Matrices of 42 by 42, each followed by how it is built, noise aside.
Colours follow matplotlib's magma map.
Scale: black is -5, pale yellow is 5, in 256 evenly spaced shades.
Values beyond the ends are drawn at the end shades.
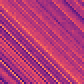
Toeplitz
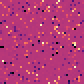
sparse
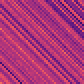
Toeplitz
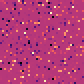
sparse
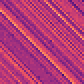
Toeplitz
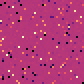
sparse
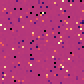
sparse
